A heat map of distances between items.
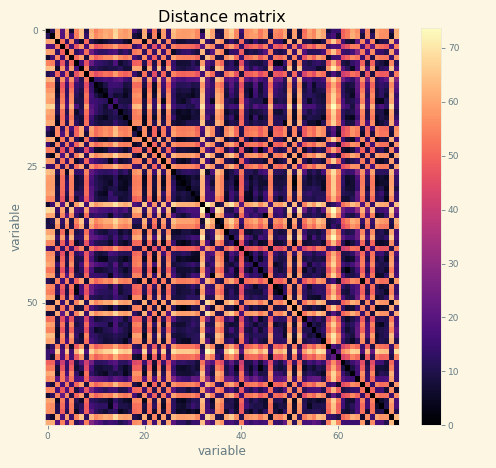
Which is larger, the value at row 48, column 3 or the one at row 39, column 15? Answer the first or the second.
the first
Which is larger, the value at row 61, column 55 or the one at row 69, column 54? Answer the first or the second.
the first
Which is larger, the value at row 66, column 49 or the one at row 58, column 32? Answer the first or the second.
the first
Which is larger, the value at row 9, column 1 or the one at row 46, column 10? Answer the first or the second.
the first
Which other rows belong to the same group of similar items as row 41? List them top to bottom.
2, 4, 6, 7, 9, 10, 11, 12, 13, 14, 15, 16, 17, 20, 22, 24, 26, 27, 28, 29, 30, 31, 33, 34, 37, 38, 39, 42, 43, 44, 45, 47, 48, 49, 51, 53, 54, 55, 56, 57, 61, 62, 63, 64, 66, 68, 69, 70, 72
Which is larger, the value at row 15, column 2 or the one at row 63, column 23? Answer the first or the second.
the second
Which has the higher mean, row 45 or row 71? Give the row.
71
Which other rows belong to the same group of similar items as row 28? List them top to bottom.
2, 4, 6, 7, 9, 10, 11, 12, 13, 14, 15, 16, 17, 20, 22, 24, 26, 27, 29, 30, 31, 33, 34, 37, 38, 39, 41, 42, 43, 44, 45, 47, 48, 49, 51, 53, 54, 55, 56, 57, 61, 62, 63, 64, 66, 68, 69, 70, 72
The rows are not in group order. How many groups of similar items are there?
2
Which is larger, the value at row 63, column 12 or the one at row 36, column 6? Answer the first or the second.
the second
